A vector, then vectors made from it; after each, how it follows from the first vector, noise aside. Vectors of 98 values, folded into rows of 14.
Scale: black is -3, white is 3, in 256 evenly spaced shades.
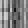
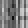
reversed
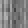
shrunk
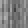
shrunk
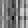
reversed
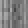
shrunk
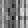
reversed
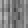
shrunk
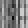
reversed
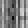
reversed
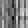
reversed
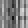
reversed
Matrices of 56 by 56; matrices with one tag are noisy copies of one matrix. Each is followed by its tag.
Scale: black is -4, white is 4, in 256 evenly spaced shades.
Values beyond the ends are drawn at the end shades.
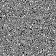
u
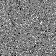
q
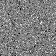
q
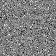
u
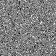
q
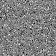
u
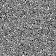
u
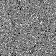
q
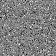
u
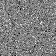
q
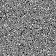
u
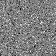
q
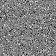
u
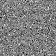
u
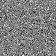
u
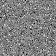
u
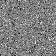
q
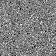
q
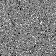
q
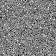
u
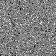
q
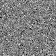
u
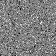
q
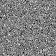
u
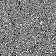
q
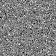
u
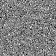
u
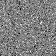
q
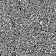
q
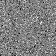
q
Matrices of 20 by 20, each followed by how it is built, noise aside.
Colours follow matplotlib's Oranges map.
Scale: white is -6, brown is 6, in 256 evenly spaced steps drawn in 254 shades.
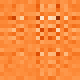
low rank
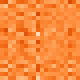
low rank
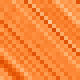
Toeplitz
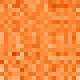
low rank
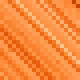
Toeplitz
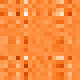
low rank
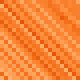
Toeplitz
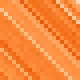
Toeplitz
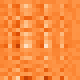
low rank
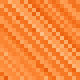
Toeplitz
